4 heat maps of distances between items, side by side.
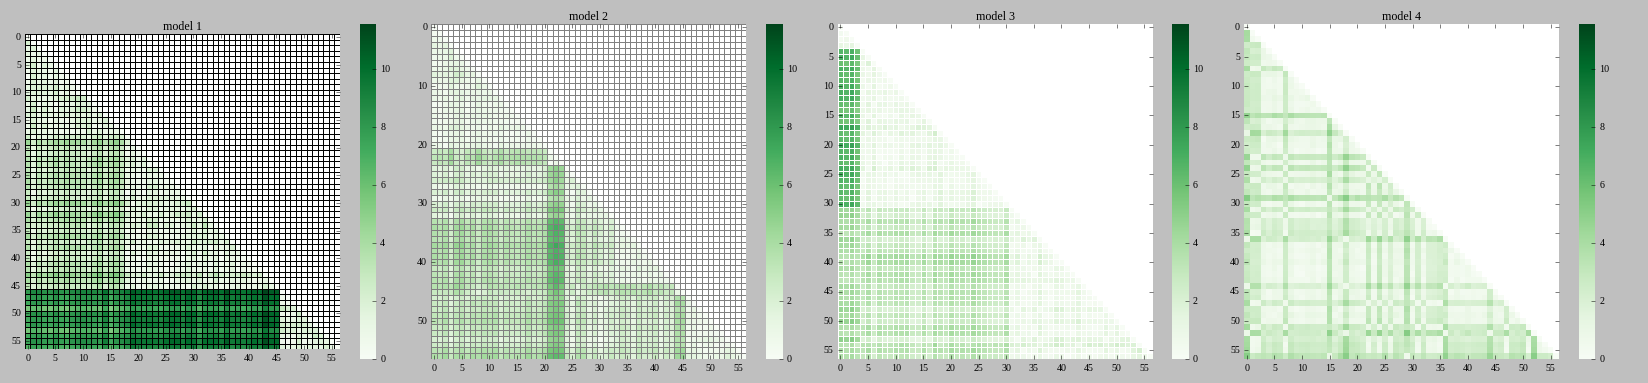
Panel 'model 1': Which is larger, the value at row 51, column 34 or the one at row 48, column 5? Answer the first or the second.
the first
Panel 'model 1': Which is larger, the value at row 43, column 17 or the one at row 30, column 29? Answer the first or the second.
the first
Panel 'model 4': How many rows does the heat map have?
57
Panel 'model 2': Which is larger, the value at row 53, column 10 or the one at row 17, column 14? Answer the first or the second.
the first
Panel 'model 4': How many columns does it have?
57
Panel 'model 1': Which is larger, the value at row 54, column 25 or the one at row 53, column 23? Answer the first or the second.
the first
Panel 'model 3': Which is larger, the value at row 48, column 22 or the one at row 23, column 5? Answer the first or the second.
the first
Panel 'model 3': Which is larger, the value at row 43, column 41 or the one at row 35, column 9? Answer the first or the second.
the second
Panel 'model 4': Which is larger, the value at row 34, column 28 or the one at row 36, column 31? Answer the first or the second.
the second
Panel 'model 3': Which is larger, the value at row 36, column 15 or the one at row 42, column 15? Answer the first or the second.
the second
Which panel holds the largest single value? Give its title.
model 1
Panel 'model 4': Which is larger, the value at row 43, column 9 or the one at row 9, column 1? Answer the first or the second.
the second
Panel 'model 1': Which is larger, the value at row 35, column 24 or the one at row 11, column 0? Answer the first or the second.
the second
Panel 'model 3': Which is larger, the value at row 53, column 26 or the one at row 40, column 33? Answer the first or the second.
the first
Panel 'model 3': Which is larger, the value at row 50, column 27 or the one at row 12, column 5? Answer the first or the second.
the first
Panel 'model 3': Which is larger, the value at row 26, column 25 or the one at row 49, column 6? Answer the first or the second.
the second
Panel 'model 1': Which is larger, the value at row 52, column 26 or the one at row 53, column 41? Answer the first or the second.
the first
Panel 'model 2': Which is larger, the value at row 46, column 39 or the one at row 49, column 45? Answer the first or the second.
the second
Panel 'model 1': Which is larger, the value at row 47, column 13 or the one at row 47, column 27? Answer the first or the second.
the second
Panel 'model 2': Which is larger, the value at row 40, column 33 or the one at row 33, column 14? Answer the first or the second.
the second
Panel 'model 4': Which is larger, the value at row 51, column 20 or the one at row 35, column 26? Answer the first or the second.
the first
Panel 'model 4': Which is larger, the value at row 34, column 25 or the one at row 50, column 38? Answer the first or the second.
the first
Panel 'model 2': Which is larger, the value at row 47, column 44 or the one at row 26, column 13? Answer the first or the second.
the first
